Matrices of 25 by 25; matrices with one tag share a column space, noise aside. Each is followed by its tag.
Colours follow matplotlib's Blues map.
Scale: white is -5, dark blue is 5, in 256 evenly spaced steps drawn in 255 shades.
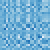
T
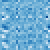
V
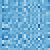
T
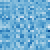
V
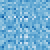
V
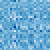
V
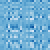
V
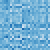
T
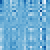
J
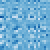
V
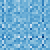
T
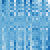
J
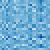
T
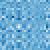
V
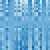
J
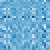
V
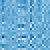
T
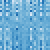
J
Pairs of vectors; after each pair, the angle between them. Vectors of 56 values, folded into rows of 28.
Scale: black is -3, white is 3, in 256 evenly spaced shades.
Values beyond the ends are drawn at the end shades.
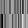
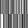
nearly opposite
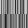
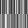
nearly opposite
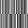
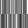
partly aligned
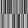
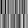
partly aligned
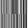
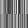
partly opposed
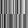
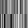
partly aligned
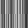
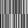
partly opposed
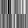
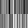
orthogonal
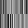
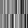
orthogonal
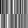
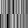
nearly opposite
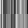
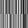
orthogonal
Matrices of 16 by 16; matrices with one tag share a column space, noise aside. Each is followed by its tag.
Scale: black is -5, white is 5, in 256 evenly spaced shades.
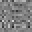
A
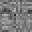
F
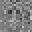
F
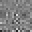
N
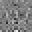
N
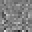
N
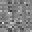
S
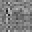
F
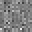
S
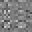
A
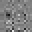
N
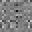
A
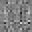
S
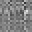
F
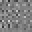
A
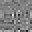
N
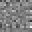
A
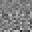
N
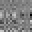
N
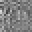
F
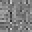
S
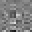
N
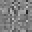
F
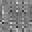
S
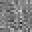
S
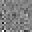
N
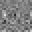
N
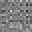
A
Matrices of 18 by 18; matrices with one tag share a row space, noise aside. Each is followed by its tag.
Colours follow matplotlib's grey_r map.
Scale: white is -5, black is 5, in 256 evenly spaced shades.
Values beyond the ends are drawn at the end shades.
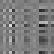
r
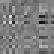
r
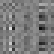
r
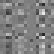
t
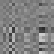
r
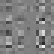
t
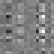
t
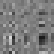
r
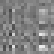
r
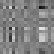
r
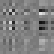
r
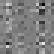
t
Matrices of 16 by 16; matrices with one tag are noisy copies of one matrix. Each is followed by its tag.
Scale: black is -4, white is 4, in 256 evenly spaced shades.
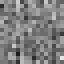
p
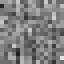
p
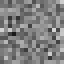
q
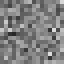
q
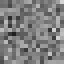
q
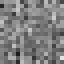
p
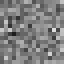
q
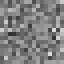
q
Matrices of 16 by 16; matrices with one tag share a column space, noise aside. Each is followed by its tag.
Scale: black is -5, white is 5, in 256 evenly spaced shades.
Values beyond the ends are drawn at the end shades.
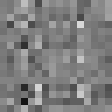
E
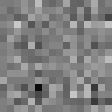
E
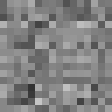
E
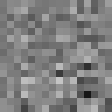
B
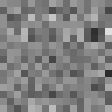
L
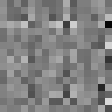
E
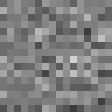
L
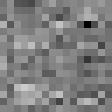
E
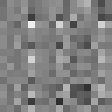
E
